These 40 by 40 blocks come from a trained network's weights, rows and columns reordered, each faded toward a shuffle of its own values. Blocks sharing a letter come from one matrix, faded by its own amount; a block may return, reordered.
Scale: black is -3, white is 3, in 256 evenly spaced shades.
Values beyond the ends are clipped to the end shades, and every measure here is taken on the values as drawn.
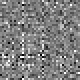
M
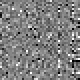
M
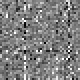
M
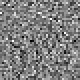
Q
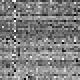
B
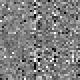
M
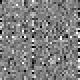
M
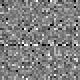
M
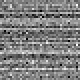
B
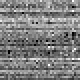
B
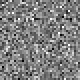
Q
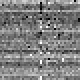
B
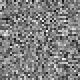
Q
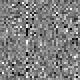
M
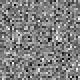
Q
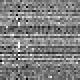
B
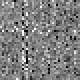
M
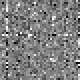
M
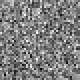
Q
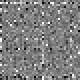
M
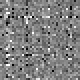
M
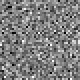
Q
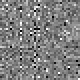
M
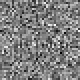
Q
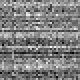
B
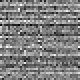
B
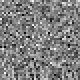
Q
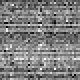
B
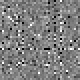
M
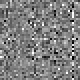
M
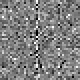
M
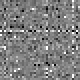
M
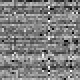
B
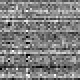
B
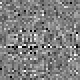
M
